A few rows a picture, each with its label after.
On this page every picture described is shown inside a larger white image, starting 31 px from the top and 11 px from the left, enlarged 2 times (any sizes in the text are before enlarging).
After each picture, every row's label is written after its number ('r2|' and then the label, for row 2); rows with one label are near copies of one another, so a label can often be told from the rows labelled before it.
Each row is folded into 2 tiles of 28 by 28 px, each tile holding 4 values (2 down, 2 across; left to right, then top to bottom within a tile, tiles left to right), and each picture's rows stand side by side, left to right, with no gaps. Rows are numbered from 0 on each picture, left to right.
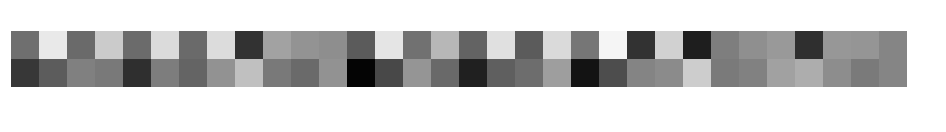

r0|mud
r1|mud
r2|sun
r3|mud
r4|mud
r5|mud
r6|sun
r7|sun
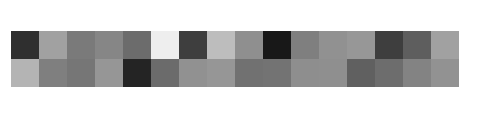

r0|sun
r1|mud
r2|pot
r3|pot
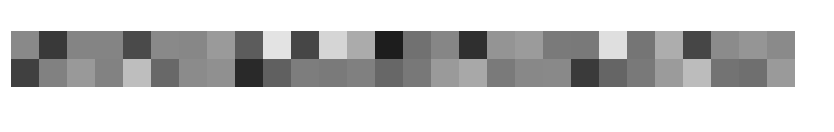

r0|pot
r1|sun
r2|mud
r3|pot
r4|sun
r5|mud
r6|sun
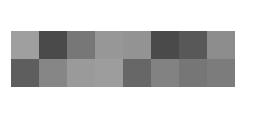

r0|pot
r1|pot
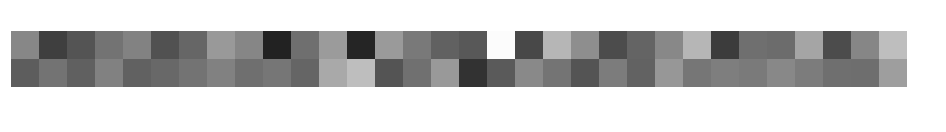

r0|pot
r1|pot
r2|pot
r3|sun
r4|mud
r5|pot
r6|pot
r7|pot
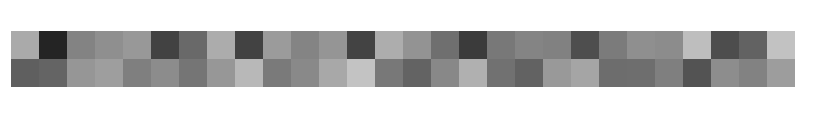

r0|pot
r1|pot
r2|sun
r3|sun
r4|sun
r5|sun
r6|pot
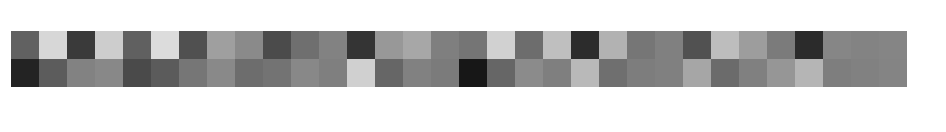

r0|mud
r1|mud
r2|pot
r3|sun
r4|mud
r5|sun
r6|sun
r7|sun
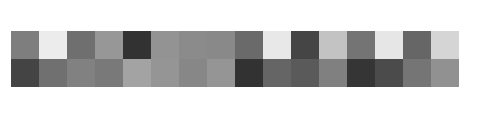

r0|mud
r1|sun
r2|mud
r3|mud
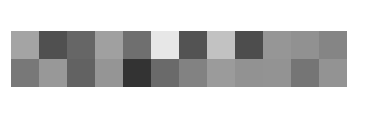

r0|pot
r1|mud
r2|sun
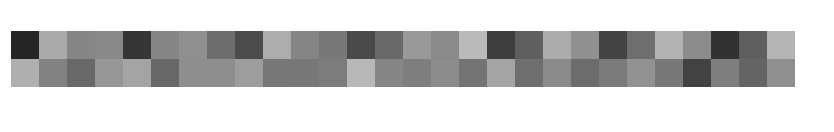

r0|sun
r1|sun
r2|sun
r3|sun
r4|pot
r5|pot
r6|pot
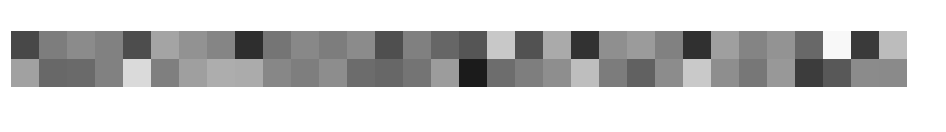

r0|sun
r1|sun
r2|sun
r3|pot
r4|mud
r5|sun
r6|sun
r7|mud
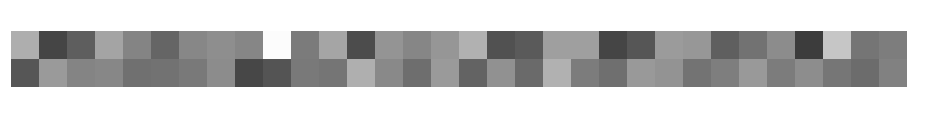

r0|pot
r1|pot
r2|mud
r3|sun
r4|pot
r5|pot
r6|pot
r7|sun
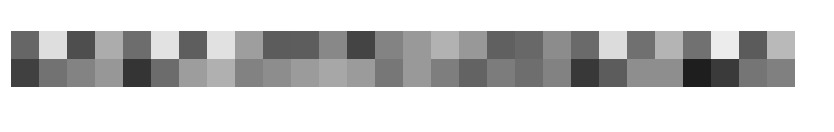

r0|mud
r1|mud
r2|pot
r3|sun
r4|pot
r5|mud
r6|mud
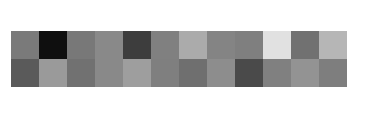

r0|pot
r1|sun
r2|mud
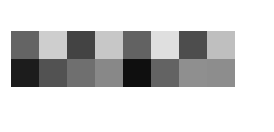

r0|mud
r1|mud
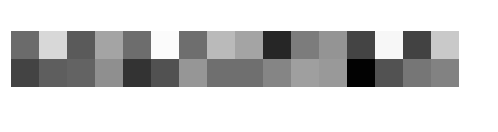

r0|mud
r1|mud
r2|pot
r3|mud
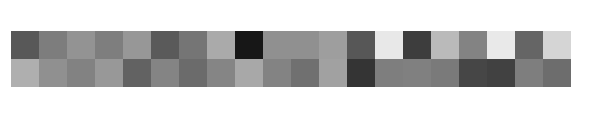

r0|sun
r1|pot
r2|sun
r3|mud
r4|mud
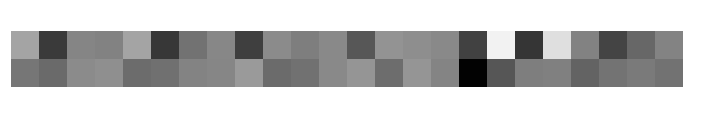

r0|pot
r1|pot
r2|sun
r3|sun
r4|mud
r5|pot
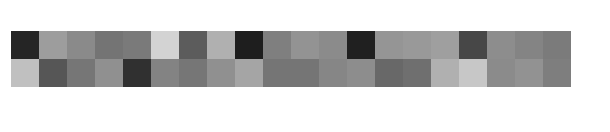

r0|sun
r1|mud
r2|sun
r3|sun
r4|sun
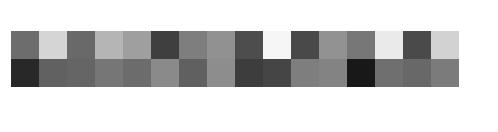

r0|mud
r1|pot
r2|mud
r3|mud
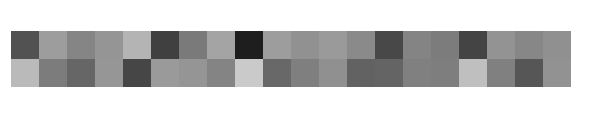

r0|sun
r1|pot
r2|sun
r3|pot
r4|sun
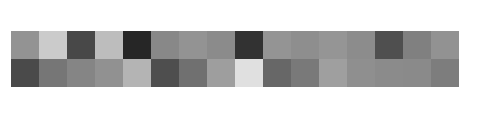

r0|mud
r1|sun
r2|sun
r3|pot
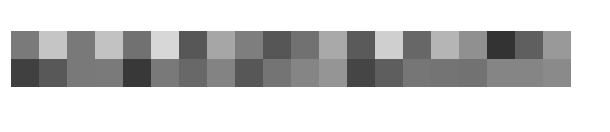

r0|mud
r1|mud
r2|pot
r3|mud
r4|pot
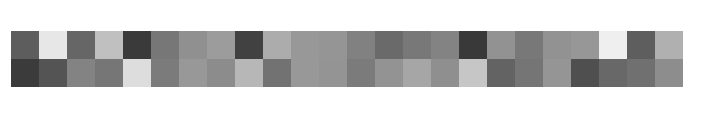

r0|mud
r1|sun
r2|sun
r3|pot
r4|sun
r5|mud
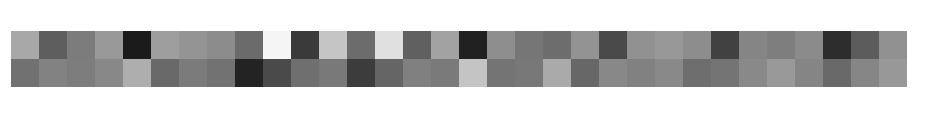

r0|pot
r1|sun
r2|mud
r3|mud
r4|sun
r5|pot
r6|pot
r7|pot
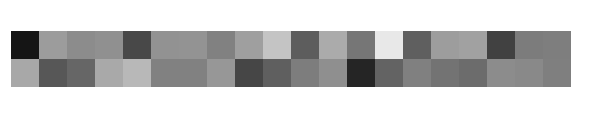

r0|sun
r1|sun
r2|mud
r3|mud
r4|pot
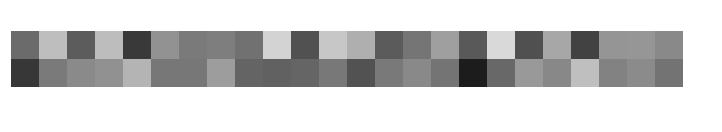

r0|mud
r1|sun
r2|mud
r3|pot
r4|mud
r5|sun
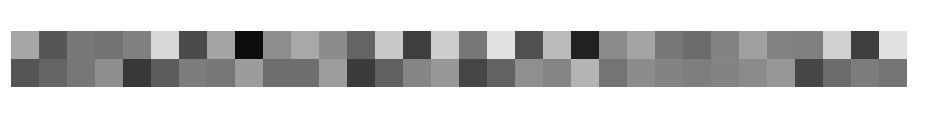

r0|pot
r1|mud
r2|sun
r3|mud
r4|mud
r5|sun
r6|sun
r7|mud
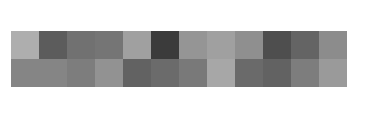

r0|pot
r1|pot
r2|pot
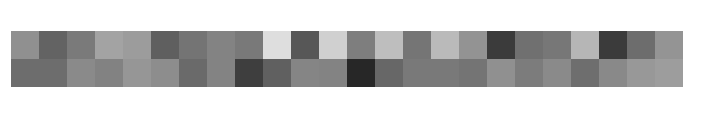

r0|pot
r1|pot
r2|mud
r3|mud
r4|pot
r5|pot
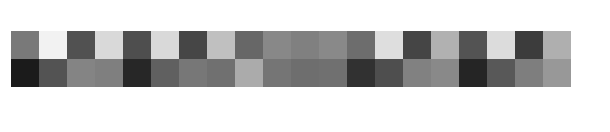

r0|mud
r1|mud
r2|sun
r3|mud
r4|mud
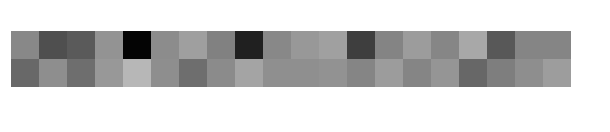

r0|pot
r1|sun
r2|sun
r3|sun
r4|pot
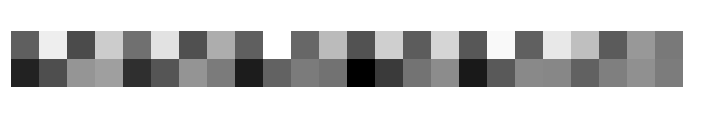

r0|mud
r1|mud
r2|mud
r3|mud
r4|mud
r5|pot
